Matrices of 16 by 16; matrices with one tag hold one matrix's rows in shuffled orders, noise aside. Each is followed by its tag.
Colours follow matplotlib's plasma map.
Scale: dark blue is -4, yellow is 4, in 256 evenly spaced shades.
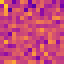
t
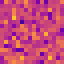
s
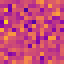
t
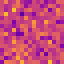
s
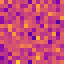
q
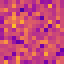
s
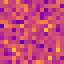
s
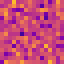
s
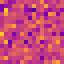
t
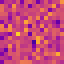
q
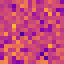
s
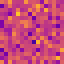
q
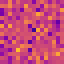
q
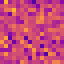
t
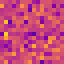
t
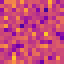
s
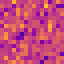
s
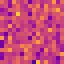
q
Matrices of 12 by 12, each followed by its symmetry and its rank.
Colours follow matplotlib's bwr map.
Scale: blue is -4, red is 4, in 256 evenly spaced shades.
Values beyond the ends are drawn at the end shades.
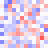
neither, full rank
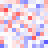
neither, full rank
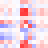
neither, rank two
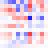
neither, rank two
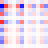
neither, rank one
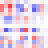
neither, rank two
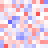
neither, full rank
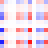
neither, rank one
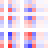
neither, rank one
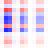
neither, rank one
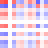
neither, rank one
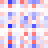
neither, rank two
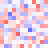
neither, full rank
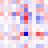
neither, rank two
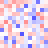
neither, full rank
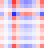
neither, rank one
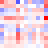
neither, rank two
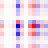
neither, rank one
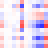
neither, rank two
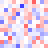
neither, full rank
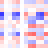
neither, rank two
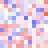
neither, full rank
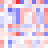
neither, rank two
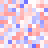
neither, full rank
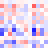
neither, rank two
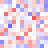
neither, full rank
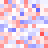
neither, full rank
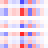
neither, rank one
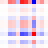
neither, rank one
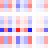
neither, rank one
